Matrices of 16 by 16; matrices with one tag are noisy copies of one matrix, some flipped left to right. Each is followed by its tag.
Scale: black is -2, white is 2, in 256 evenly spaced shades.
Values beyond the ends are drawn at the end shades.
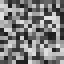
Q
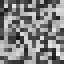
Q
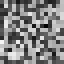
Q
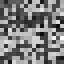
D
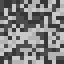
D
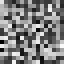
Q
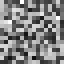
Q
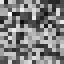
D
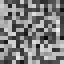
Q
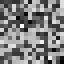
D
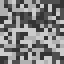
D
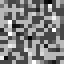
Q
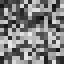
D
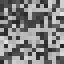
D
